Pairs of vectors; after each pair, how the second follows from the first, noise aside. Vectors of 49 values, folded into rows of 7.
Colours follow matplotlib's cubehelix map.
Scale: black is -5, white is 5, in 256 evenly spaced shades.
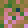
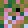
scaled up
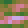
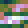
scaled up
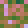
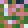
scaled up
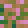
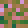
sign-scrambled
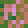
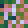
scaled up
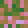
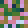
scaled up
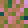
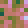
sign-scrambled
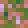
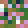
scaled up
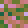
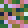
scaled up
